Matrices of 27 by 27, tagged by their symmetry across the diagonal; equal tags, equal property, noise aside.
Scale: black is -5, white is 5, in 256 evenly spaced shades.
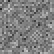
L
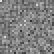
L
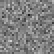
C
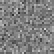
C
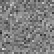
C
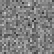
C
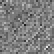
L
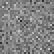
L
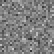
C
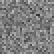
C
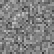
L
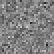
C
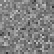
L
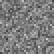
L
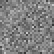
L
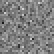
C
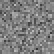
L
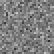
C
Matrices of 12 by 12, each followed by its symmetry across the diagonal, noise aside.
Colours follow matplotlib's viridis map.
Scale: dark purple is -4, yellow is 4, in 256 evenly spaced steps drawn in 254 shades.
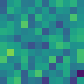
neither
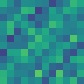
symmetric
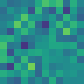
symmetric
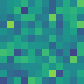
antisymmetric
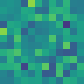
symmetric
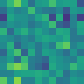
antisymmetric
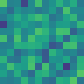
symmetric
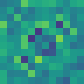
symmetric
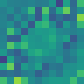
symmetric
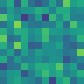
antisymmetric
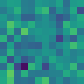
neither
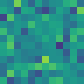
antisymmetric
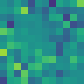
antisymmetric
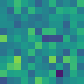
neither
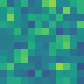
neither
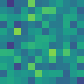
neither
